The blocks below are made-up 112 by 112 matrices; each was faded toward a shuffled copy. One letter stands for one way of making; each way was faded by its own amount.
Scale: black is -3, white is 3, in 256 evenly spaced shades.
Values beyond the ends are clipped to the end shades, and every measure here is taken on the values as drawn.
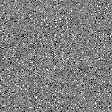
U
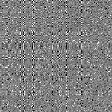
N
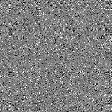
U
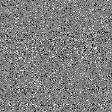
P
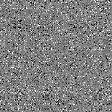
U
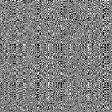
N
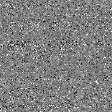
P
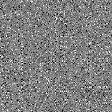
U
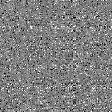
U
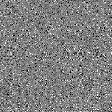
U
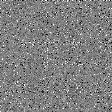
P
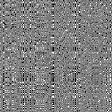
N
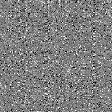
U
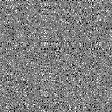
U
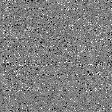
P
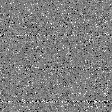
P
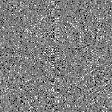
U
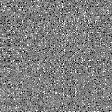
U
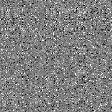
U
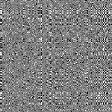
N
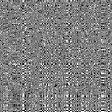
N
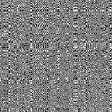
N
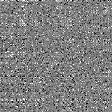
U
